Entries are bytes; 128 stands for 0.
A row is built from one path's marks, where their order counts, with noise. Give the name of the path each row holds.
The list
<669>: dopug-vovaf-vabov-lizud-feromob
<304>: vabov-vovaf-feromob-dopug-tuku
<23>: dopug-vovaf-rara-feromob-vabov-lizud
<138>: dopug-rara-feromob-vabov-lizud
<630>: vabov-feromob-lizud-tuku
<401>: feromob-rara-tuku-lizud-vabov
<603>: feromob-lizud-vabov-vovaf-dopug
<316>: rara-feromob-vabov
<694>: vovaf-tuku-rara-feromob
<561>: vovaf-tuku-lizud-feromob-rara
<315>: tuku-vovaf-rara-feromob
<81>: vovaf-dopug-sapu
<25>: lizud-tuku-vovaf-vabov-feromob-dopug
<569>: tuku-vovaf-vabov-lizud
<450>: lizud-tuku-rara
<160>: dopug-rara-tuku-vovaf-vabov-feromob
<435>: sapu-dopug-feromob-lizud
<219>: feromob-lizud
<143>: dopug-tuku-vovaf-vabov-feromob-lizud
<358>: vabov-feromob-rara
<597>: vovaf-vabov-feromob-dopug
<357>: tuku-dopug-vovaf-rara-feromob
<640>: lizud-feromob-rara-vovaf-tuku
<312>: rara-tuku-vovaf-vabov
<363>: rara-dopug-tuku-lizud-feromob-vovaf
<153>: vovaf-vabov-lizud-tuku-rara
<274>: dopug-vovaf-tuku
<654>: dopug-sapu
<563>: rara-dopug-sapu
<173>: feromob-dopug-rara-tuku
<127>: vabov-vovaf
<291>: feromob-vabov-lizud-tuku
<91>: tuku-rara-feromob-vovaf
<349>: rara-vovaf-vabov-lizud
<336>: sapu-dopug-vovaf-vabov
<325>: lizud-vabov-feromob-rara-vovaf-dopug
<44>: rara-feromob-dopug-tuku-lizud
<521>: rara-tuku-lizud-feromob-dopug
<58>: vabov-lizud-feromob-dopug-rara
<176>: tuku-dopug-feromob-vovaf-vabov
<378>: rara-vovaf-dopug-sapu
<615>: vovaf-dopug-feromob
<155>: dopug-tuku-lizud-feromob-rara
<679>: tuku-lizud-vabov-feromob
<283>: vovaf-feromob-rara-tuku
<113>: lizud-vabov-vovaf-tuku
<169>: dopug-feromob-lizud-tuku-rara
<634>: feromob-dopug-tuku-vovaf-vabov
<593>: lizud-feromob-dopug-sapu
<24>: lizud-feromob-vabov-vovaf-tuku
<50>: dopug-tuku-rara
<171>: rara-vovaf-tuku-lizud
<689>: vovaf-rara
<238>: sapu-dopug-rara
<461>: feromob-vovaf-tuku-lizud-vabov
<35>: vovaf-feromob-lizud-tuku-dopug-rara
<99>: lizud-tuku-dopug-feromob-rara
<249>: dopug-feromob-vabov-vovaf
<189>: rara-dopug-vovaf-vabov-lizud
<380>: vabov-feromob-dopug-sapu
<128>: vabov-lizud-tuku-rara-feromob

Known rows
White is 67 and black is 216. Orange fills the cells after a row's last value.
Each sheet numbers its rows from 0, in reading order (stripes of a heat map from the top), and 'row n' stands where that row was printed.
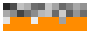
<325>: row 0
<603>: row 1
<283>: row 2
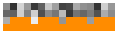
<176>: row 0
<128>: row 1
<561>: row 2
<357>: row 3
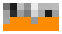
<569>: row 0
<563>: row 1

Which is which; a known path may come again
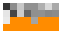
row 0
<304>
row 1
<160>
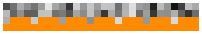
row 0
<35>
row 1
<169>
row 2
<357>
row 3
<363>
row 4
<249>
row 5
<315>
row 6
<113>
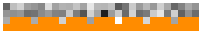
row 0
<23>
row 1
<50>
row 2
<654>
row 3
<563>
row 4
<630>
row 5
<173>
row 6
<283>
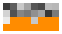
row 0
<128>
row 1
<640>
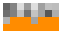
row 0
<143>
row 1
<44>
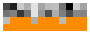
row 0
<99>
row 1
<316>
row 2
<679>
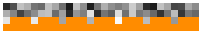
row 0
<325>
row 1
<603>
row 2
<569>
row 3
<153>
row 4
<358>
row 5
<25>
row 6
<561>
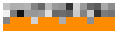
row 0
<378>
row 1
<461>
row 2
<176>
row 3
<694>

